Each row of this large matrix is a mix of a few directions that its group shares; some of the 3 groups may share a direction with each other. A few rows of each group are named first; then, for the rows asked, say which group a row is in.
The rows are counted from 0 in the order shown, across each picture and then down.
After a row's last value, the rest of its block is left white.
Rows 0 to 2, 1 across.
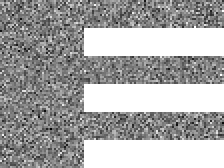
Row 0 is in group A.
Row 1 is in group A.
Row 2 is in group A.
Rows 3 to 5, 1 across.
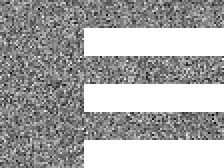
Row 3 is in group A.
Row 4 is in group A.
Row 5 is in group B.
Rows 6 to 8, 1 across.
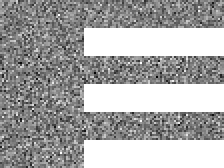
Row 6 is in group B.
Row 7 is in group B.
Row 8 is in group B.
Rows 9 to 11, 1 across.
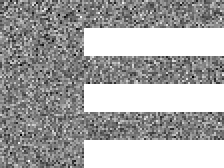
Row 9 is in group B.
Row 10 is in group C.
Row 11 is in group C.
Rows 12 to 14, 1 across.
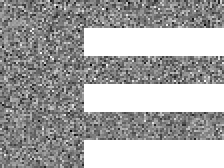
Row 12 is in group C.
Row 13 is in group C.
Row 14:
A
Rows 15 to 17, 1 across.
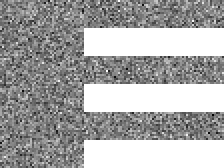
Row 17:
B
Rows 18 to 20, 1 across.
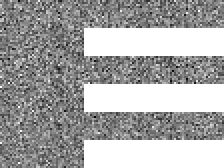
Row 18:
B
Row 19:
A
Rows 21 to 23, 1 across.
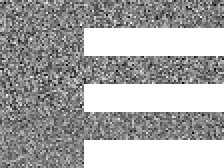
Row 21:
A
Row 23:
C
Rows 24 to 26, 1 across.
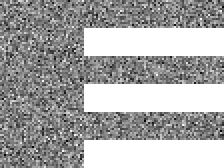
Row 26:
A
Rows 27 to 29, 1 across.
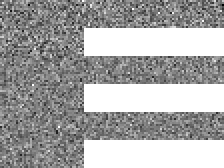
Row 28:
A
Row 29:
B
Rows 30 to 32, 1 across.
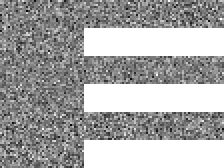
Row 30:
B
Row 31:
A
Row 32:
A
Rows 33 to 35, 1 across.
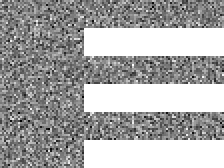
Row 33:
B
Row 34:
C
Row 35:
C
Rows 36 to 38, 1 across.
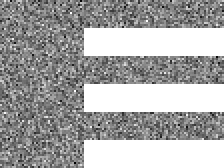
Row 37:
B
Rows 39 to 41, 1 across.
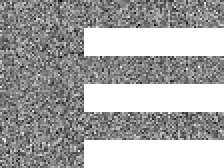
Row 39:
A
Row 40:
B
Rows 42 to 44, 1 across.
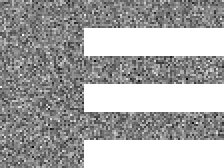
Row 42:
A
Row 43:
A
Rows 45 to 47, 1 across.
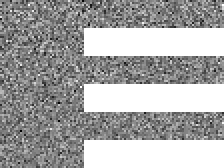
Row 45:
C
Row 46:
B
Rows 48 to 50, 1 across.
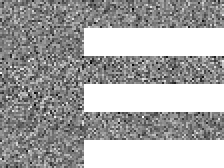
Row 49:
C
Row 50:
C
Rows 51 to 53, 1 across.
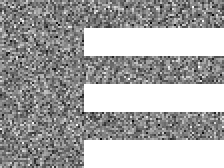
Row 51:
C
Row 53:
C
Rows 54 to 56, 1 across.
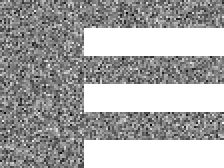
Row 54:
A
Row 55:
B
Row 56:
A
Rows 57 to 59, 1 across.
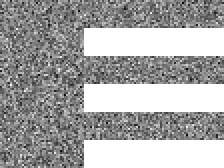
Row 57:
B
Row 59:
B
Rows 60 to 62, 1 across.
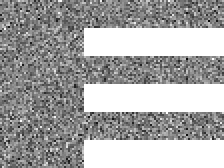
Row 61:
B
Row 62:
C
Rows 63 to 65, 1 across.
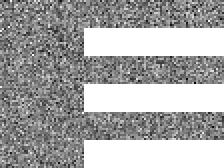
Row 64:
A
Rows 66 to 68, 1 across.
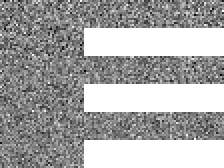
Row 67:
A
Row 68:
A
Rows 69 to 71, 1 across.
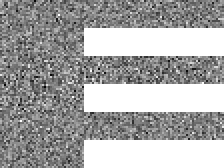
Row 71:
C
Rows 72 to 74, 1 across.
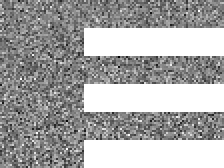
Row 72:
B
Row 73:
C
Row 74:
B
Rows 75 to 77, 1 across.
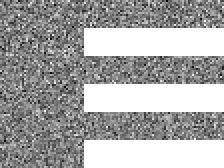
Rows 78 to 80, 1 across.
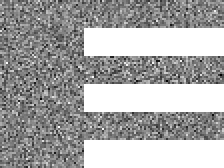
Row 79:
B
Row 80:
B
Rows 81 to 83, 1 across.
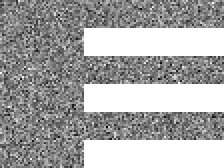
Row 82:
C
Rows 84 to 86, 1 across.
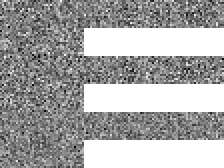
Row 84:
B
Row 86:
B
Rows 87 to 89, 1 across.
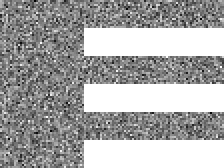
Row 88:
C
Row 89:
B
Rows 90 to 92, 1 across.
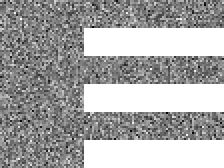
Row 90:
A
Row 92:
C
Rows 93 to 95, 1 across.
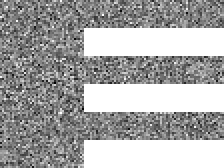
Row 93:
B
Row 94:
A
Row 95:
A
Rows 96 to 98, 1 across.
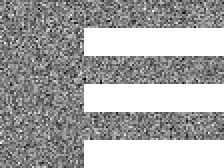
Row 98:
A
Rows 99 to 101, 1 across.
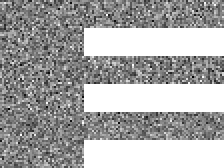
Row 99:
A
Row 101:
C
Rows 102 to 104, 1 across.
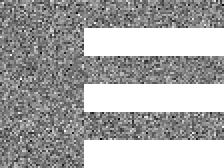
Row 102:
C
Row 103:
C
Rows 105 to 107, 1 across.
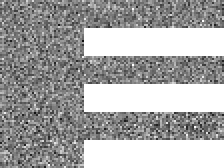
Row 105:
C
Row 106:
C
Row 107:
B
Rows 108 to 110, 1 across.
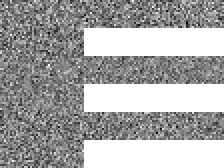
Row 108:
B
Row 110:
B
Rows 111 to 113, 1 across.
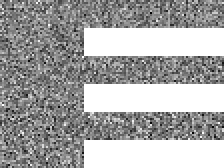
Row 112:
C
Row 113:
C
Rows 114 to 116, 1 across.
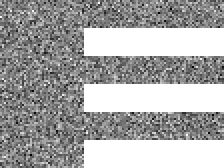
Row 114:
C
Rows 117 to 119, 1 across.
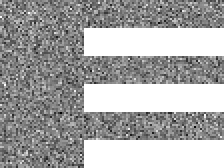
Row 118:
B
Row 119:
A
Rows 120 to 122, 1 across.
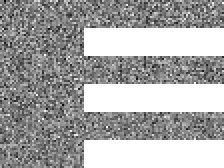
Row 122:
A
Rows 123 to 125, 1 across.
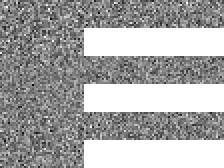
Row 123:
B
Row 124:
A
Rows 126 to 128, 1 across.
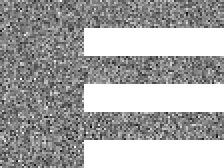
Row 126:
B
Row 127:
C
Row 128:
B
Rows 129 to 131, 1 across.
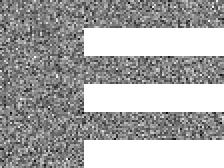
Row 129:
B
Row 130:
B
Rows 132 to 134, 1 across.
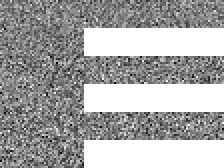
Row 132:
B
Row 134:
A
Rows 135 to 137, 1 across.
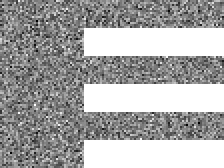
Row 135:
B
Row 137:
B
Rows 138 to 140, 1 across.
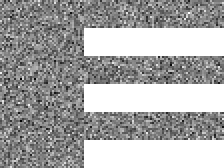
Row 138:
A
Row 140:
C
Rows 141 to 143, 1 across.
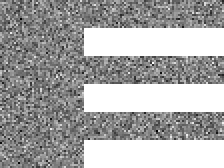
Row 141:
A
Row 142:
B
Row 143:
A
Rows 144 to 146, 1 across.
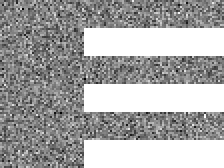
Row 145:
B
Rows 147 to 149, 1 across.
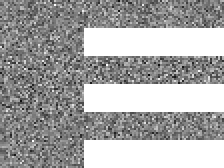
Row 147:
C
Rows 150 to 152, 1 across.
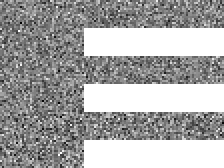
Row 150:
C
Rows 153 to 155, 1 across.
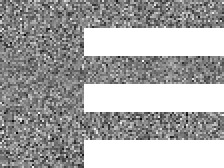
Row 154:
C
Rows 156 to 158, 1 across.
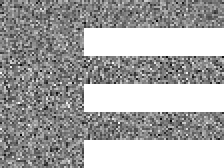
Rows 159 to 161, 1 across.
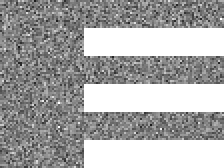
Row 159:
B
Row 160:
B
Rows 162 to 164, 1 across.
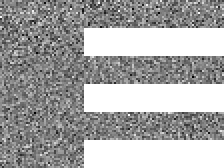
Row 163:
C
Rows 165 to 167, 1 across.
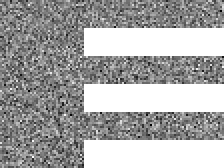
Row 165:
C
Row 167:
A
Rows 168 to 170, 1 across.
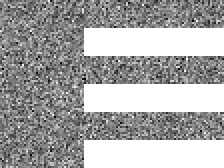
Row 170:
C
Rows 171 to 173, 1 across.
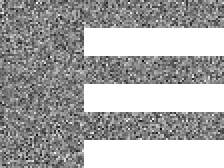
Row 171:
B
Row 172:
C
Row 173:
B
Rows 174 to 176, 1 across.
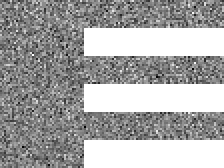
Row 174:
A
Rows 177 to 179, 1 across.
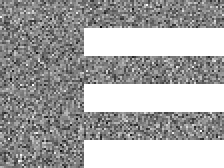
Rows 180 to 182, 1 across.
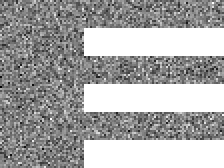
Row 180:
B
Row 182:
A
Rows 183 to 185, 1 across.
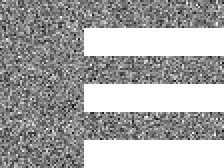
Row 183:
B
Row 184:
C
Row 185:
C
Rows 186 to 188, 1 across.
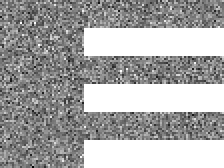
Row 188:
A
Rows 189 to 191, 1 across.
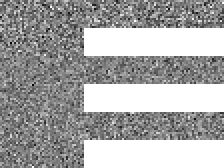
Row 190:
A
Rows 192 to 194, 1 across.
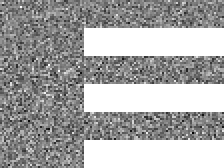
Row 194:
C
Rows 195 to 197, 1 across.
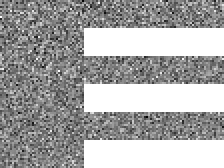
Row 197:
C
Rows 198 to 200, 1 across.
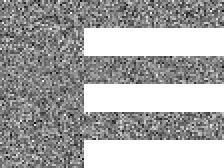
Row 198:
A
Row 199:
A
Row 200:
A
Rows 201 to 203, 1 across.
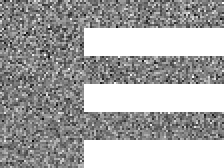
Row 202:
C
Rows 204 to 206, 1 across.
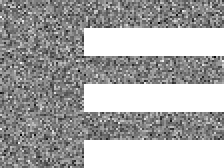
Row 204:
C
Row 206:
C
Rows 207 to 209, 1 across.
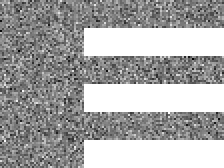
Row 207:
A
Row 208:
A
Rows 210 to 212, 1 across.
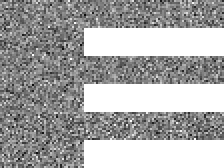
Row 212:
A
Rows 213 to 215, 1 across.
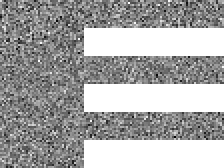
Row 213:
B
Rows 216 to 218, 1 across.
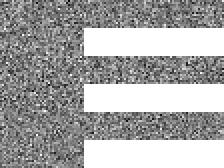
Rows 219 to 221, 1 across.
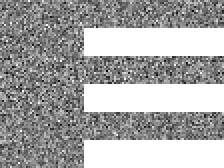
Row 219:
A
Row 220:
A
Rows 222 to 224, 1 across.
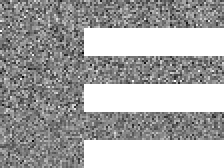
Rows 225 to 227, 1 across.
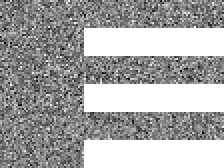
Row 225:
A
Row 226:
B
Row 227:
C
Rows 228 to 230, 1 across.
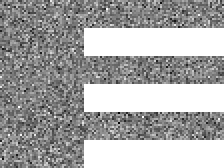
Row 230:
C
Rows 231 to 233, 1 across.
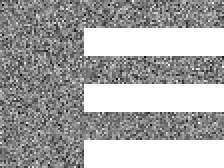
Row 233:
B
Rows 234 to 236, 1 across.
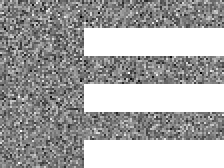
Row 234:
B
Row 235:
A
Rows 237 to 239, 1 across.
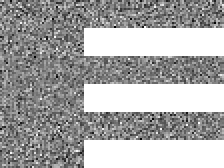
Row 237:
C
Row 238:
B
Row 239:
B
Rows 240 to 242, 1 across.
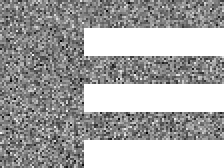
